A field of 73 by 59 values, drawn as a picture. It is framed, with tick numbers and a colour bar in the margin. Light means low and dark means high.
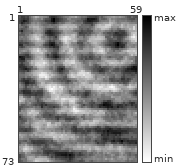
Rings spread out from the top right. There are no lone odd cells. Overall the values sit about 50% of the way up the scale. The halves do not mirror each other. Horizontal stripes repeat 12 times down the table.
